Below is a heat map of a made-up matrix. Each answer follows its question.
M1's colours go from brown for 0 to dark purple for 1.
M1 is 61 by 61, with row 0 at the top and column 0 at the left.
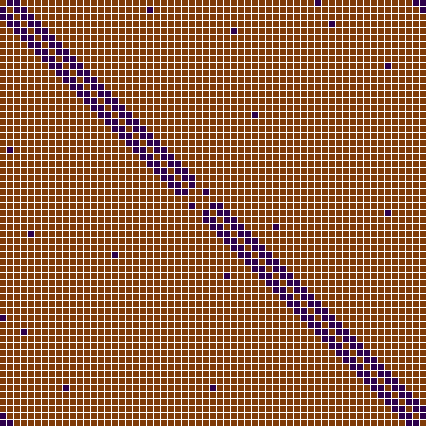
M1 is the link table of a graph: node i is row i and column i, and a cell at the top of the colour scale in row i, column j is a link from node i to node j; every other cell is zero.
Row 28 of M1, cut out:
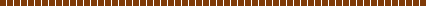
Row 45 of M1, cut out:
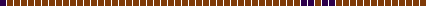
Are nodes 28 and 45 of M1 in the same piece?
no
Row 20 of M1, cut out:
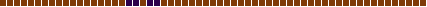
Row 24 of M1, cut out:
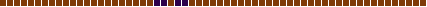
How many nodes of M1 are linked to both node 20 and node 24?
1
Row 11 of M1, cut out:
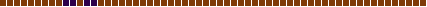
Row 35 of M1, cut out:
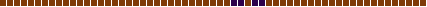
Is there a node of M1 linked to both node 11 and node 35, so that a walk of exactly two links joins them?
no
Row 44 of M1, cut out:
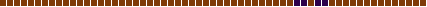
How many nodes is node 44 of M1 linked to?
4
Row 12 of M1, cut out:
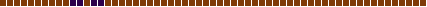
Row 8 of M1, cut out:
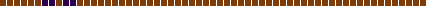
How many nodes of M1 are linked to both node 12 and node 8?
1
